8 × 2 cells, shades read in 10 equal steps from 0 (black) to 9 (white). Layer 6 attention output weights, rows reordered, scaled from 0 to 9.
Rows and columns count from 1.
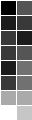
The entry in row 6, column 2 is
4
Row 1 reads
0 3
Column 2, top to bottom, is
3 2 1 3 4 4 6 7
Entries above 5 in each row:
0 0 0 0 0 0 2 2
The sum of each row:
3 3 3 5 5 6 12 16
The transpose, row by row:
0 1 2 2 1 2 6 9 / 3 2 1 3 4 4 6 7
